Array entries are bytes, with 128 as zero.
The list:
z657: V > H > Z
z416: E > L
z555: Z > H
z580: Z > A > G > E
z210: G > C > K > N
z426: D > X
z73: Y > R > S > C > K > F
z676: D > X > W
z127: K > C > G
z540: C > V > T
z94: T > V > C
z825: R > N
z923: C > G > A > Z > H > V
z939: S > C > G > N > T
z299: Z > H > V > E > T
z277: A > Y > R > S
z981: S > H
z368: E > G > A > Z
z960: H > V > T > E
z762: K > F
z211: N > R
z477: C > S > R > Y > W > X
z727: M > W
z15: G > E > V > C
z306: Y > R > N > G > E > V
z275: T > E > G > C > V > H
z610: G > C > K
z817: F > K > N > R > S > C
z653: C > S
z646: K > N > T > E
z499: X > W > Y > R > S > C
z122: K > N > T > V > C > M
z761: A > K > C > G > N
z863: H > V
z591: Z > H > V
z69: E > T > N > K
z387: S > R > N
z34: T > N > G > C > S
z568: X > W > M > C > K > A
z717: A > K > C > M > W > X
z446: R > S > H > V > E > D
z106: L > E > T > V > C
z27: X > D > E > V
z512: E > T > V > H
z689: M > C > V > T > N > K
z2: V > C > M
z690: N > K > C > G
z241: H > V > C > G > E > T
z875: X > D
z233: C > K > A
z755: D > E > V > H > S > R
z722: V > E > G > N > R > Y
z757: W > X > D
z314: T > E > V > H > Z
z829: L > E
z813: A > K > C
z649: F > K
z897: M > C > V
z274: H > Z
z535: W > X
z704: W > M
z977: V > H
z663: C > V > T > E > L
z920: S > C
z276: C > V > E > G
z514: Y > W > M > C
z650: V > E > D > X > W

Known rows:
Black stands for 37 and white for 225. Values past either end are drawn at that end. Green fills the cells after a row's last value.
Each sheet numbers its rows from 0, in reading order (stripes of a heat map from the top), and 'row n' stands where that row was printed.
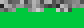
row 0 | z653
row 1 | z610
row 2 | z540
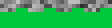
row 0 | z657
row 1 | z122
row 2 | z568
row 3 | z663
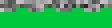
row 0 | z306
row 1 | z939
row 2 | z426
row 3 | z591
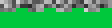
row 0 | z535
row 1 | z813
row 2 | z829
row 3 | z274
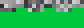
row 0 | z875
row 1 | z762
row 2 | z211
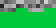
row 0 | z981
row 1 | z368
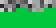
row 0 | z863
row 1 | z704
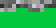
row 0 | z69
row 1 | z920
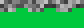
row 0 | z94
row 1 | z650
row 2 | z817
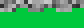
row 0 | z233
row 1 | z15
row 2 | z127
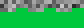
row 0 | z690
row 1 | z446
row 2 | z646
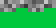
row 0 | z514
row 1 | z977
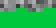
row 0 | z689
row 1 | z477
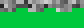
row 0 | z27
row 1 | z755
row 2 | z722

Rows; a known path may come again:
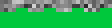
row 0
z568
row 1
z646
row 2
z210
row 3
z960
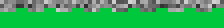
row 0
z106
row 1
z761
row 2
z923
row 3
z690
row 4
z387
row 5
z757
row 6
z368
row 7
z299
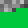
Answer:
z499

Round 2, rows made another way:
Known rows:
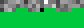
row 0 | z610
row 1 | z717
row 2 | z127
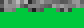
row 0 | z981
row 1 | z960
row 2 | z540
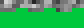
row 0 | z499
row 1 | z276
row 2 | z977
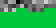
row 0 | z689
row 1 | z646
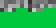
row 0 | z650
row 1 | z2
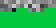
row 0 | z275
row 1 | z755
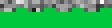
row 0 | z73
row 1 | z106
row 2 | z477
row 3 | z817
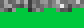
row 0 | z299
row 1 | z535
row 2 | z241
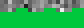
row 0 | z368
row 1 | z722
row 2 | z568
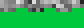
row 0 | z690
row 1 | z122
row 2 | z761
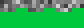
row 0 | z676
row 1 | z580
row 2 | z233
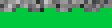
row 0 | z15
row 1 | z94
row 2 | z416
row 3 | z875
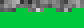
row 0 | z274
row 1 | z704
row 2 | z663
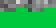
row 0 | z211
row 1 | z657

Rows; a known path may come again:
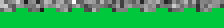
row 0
z761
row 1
z94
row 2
z813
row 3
z829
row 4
z757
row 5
z210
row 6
z555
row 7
z920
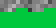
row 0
z653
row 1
z977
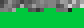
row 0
z897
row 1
z863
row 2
z275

